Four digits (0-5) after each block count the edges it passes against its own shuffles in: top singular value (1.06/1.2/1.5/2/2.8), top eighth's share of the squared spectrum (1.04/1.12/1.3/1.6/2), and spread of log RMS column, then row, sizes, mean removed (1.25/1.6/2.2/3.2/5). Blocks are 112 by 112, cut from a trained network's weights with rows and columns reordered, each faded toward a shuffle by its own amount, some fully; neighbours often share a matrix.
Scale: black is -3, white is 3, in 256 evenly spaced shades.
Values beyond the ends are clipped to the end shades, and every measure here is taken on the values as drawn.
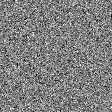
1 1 0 0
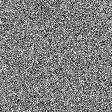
0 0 0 0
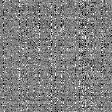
3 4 4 0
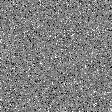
0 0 0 0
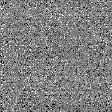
2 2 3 0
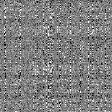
3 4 4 0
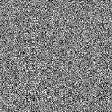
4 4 2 2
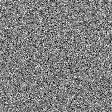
1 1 0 0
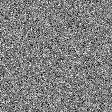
0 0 0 0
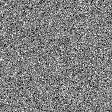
0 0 0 0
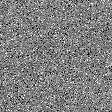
0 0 0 0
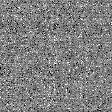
2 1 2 0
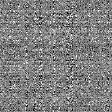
3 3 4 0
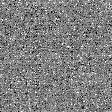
2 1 1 0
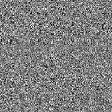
3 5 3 3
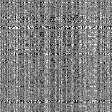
5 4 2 4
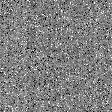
1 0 0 0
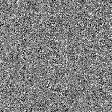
2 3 1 1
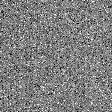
1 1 0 0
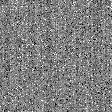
2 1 0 1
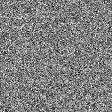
2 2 0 0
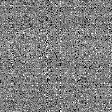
3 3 3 0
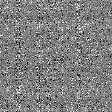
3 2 3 0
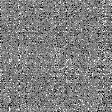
3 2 3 0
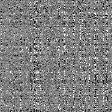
3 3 4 0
